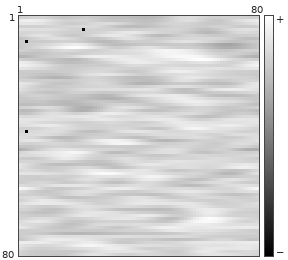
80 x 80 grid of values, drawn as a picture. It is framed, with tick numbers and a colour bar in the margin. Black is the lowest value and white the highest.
Grain: streaks across. Lone odd cells: 3, each lower than its neighbours. Histogram: skewed, a long tail of low values.
